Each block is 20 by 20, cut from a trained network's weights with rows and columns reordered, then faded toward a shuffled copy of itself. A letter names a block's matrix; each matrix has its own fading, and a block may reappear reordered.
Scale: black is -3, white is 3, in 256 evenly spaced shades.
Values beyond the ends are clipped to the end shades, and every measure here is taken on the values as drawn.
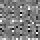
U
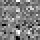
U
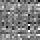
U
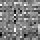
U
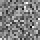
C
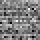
U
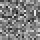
C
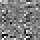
U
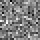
C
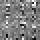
U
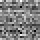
U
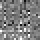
U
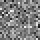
C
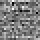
U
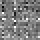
U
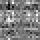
U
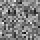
C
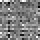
U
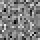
C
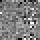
U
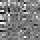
U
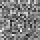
C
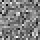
C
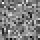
C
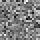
C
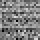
U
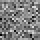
C
